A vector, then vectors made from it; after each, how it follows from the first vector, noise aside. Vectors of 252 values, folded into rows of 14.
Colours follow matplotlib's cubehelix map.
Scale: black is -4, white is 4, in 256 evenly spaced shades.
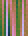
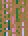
partly zeroed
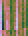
wrapped around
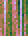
reversed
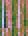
wrapped around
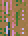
partly zeroed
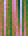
reversed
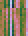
wrapped around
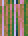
wrapped around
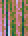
negated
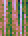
reversed
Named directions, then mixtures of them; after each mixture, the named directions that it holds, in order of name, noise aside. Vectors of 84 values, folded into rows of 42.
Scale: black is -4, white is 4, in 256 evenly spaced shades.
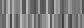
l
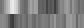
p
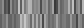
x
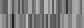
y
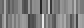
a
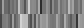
a, l, x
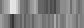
p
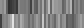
a, p, y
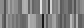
a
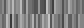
l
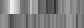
p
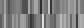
a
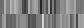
a, p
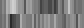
l, p, x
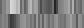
p, x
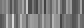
l, p, y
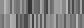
x, y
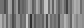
y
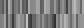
a, y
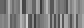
a, l, y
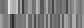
l, p, y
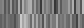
x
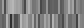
l, p, x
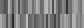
y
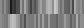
p, x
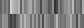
p, x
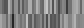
y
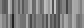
y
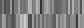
a, x, y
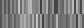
x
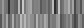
x, y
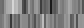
a, l, p
